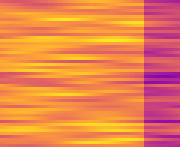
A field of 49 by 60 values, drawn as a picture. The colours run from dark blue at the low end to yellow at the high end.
Ninth with the lowest average: middle right. Average level on the scale: 70%. Grain: streaks across. Seam: vertical, 80% of the way across, the left part higher.
